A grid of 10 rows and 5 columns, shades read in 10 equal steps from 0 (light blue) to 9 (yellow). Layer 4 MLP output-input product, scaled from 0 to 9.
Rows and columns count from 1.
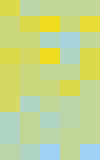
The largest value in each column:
7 7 9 7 8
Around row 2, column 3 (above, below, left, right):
4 2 7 5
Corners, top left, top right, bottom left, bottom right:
7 4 3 0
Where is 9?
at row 2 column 3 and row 4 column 3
